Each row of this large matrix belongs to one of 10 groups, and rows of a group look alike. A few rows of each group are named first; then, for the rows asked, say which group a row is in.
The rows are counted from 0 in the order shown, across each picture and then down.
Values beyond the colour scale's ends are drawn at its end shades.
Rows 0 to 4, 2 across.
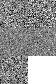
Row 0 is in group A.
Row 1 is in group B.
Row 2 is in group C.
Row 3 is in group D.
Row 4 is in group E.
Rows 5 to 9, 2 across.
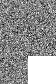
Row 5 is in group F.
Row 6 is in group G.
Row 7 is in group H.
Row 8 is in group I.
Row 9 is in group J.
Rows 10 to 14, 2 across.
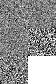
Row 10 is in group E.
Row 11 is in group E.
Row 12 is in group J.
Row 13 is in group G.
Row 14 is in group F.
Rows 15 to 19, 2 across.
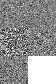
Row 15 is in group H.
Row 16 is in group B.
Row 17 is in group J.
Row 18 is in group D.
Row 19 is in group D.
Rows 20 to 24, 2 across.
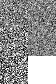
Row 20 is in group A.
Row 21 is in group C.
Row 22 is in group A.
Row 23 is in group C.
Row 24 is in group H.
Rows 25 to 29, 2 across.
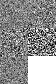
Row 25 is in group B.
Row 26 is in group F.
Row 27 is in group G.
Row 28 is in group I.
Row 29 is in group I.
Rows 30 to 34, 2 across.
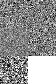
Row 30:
J
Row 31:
I
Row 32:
F
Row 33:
B
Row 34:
E
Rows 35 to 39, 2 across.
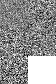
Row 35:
G
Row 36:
F
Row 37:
A
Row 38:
H
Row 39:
F
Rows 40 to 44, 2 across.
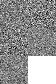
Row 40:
J
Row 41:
F
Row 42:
E
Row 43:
A
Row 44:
E
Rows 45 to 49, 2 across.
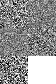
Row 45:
G
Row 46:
B
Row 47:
H
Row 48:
D
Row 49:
E
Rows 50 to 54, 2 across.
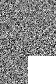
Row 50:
B
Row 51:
E
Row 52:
C
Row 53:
E
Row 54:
B
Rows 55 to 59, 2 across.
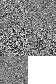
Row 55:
B
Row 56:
H
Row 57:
G
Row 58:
C
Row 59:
E
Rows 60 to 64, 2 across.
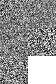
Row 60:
B
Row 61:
B
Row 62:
E
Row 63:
G
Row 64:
A
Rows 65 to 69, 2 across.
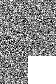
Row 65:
A
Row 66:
A
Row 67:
D
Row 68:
H
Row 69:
H
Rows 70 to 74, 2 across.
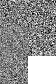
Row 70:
I
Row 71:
J
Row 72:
G
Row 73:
H
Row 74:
G
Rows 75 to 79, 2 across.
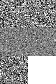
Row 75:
H
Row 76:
G
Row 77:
J
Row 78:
E
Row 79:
I
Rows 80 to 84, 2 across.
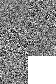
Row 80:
C
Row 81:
I
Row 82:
I
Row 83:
B
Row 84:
A
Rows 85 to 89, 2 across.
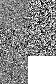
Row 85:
A
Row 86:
G
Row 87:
I
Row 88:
G
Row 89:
G
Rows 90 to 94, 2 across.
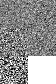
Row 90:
E
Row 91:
F
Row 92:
B
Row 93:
C
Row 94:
F
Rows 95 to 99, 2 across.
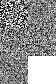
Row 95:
I
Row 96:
J
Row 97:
J
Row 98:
B
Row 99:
E
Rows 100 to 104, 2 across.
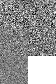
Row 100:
A
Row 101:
E
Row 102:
G
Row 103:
B
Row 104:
E
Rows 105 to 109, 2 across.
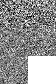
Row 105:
E
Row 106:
B
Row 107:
F
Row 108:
F
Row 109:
F
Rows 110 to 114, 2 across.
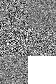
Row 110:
C
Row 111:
G
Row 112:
D
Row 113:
A
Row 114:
A
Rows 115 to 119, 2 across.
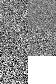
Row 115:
A
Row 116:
F
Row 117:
E
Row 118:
A
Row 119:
A
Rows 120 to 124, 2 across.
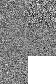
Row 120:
I
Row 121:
B
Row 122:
B
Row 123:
E
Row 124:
A
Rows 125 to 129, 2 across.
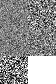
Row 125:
G
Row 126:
E
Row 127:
D
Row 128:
G
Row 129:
B
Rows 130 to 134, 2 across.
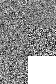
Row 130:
F
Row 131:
D
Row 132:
C
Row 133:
I
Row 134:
A
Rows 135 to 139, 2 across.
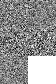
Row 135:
D
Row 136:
I
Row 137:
D
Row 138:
C
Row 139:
A
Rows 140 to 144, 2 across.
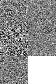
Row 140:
D
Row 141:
F
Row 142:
E
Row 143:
H
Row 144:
J
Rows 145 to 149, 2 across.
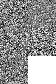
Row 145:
F
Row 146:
A
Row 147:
D
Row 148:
A
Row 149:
I
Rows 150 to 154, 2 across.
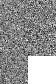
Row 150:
A
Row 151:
I
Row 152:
E
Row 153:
J
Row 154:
I
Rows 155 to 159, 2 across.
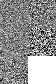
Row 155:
J
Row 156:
J
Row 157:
A
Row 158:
G
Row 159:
A
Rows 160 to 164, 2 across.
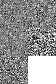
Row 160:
J
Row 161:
C
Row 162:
C
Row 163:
D
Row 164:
B
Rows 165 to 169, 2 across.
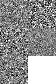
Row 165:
G
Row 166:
H
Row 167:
E
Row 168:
F
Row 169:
F
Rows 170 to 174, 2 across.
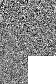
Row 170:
J
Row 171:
D
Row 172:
H
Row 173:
F
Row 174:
G
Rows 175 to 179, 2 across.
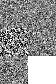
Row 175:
J
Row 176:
F
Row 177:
I
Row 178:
B
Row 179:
D
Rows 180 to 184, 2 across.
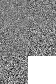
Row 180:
H
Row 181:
I
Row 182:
B
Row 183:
F
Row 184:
F
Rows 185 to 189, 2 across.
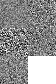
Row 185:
H
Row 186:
J
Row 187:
I
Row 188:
I
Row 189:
C
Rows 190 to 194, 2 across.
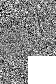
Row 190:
B
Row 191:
C
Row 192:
J
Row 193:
I
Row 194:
A
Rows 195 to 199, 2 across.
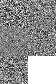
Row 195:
D
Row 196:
D
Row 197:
F
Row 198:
J
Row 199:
J
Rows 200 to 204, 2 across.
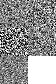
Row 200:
E
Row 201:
D
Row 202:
I
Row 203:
D
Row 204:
H
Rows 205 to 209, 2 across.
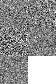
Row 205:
D
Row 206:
E
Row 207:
D
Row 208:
F
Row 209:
H
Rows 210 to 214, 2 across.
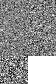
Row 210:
E
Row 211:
H
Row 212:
A
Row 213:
B
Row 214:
C
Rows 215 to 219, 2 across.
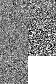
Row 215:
G
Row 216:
F
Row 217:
C
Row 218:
J
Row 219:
D
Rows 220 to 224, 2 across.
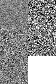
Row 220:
D
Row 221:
J
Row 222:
H
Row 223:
D
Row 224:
J
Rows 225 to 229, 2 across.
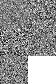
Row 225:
G
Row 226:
F
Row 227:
E
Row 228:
I
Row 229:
E
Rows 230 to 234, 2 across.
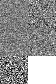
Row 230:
B
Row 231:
B
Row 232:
J
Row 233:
H
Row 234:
F
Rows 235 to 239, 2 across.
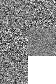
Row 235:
E
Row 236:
F
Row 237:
B
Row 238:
I
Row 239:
H
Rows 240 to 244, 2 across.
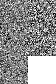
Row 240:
B
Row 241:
C
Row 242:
I
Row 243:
B
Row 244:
I
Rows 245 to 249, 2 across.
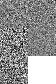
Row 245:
D
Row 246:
J
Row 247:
G
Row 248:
D
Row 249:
B
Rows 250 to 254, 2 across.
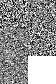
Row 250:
G
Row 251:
H
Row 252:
A
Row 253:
J
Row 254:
H
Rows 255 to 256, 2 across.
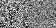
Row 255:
C
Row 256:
I
